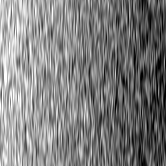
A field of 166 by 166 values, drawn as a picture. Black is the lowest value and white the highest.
The values follow a bell shape. On average the colour sits 50% of the way up the scale. Streaks run downward. Values rise toward the left.
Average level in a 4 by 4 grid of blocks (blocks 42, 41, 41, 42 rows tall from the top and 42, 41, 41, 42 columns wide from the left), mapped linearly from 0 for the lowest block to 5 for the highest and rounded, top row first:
5 3 2 0 / 5 3 2 0 / 5 3 2 0 / 4 3 2 0
